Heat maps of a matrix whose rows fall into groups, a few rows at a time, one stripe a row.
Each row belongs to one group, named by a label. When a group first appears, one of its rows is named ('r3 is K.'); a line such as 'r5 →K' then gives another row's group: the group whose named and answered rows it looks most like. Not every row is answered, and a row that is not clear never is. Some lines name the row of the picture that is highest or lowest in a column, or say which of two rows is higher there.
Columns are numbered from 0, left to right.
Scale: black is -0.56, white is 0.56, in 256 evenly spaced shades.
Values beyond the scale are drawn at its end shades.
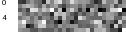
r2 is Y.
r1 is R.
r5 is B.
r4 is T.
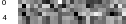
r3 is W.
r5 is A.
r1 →R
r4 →A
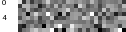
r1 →T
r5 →T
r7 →Y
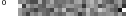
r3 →A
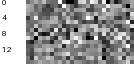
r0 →Y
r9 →A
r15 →Y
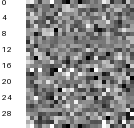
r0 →B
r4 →T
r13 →R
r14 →A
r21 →W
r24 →T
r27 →Y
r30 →T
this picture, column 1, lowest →18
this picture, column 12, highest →25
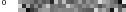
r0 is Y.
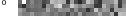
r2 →T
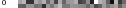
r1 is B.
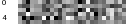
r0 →A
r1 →W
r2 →A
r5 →A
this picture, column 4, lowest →4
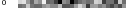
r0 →B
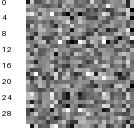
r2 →Y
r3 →B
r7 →Y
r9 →W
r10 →Y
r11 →A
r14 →B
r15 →A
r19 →W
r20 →R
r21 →Y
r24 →B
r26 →B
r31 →R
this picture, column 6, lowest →27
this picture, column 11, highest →6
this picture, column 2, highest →18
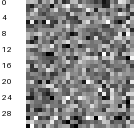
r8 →R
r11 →B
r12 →W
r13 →T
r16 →R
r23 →T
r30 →B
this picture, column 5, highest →5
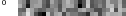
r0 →A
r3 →T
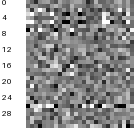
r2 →R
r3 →B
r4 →T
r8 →R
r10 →Y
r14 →W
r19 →R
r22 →A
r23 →Y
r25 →A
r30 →T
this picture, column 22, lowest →26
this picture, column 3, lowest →31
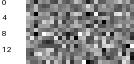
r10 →T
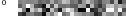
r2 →A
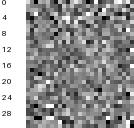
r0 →A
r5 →W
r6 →A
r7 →R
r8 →W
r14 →B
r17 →W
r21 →R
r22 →R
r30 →Y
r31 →Y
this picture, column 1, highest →14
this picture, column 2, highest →3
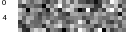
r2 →A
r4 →R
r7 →W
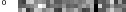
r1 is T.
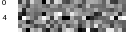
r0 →W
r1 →A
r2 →R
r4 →R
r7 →A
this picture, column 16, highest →4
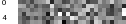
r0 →R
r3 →W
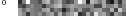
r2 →R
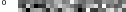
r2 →A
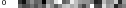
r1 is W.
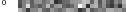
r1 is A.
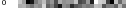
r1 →B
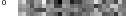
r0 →B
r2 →T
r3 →B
